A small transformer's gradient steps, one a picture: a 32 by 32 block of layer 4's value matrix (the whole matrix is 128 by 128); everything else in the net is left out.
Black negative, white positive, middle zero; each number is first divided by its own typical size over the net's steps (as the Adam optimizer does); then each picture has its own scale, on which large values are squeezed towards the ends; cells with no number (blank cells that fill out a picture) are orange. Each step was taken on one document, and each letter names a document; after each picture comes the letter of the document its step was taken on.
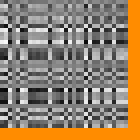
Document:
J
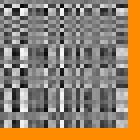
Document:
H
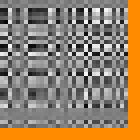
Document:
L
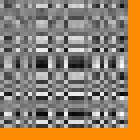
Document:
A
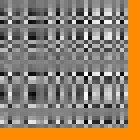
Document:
L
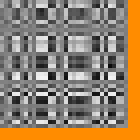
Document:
A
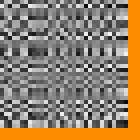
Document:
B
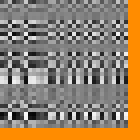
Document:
B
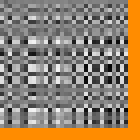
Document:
L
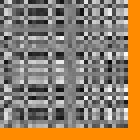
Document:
B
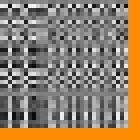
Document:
H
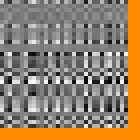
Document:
L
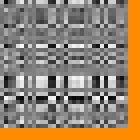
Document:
A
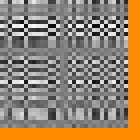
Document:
H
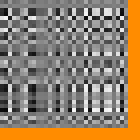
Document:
L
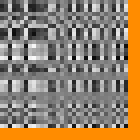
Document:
H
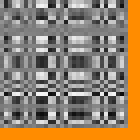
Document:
A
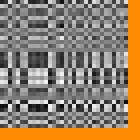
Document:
B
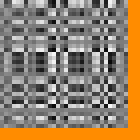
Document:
A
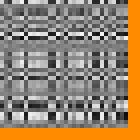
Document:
H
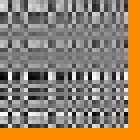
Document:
B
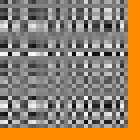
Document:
L
